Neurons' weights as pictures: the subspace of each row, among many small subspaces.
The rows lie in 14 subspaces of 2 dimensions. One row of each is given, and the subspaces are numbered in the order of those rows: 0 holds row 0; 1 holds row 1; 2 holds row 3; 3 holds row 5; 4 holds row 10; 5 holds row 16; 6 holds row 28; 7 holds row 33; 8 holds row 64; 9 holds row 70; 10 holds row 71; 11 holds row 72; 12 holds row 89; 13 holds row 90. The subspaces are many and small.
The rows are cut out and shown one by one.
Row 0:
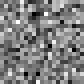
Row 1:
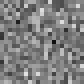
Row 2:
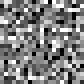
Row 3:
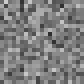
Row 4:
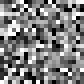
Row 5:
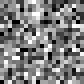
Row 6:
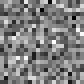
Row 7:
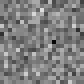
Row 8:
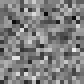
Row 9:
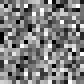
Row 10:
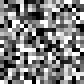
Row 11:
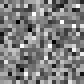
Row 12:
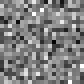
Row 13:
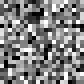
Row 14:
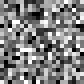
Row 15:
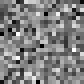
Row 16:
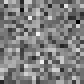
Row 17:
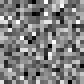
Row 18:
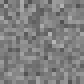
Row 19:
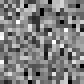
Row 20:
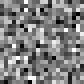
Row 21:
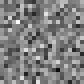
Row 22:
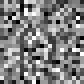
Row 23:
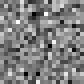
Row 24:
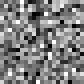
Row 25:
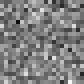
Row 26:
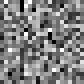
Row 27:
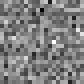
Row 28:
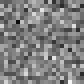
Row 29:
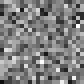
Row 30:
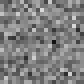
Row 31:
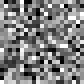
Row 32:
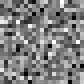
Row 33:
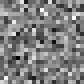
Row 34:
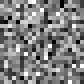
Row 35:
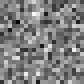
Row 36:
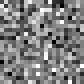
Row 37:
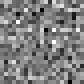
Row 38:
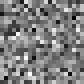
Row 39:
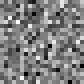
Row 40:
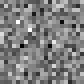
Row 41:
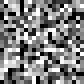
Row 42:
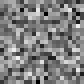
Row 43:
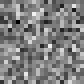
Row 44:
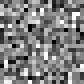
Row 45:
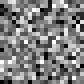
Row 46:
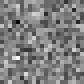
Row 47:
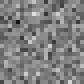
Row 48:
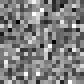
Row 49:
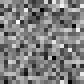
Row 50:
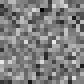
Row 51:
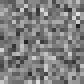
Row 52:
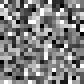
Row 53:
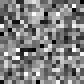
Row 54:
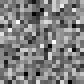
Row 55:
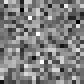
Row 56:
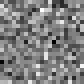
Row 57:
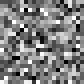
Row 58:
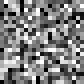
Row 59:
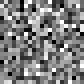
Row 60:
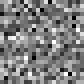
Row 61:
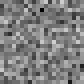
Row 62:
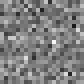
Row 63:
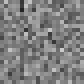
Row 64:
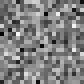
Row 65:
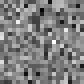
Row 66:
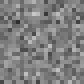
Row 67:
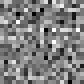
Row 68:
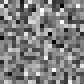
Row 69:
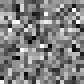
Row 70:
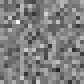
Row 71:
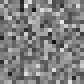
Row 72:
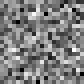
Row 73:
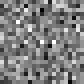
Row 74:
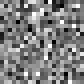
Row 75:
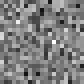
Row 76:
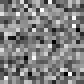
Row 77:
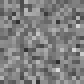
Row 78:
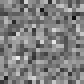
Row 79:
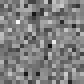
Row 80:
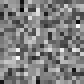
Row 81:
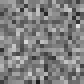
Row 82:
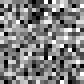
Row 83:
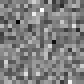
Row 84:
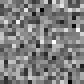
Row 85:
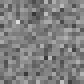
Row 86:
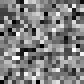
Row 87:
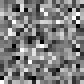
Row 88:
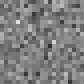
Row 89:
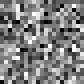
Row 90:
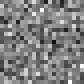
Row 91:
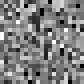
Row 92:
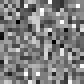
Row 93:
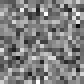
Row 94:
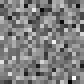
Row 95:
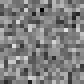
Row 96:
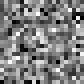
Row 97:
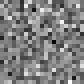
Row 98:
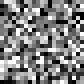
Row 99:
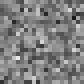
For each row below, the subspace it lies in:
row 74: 0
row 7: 7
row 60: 8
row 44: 4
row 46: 4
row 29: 10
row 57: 6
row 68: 2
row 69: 12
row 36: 5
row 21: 9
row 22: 9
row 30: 8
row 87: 12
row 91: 1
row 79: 0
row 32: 9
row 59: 10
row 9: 11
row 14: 4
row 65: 1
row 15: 8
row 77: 9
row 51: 11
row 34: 9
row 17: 13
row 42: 11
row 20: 4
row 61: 13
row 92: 1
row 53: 7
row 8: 6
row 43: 12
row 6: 7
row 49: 6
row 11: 11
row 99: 3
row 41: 2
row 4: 8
